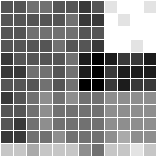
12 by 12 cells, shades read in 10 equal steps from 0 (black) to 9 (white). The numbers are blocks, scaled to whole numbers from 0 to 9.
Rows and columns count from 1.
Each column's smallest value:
2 2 3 3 3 3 0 0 1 1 1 1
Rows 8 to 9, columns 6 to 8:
5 4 4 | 4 4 4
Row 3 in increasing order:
3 3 3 3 4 4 4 4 9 9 9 9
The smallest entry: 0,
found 4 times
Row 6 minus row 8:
0 -1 0 -1 -1 -1 -3 -4 -3 -4 -4 -4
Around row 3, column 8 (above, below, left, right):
2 2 3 9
